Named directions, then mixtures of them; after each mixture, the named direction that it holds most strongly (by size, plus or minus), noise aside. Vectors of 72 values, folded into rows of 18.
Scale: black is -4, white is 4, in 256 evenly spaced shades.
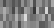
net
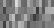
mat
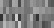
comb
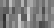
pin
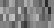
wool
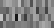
net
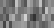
mat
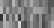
comb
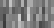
pin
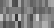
comb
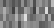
net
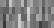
pin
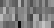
comb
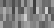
net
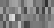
wool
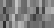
mat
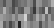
net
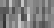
pin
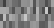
net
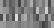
net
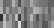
comb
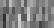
pin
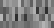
net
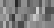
mat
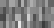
pin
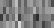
comb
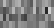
net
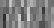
pin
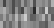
net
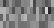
net
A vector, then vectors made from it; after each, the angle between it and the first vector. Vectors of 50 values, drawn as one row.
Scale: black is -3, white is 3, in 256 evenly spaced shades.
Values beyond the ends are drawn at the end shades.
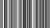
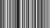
partly opposed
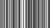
orthogonal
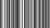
orthogonal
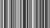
nearly parallel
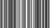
partly aligned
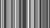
partly aligned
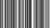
partly aligned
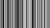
nearly opposite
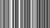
orthogonal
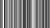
nearly parallel
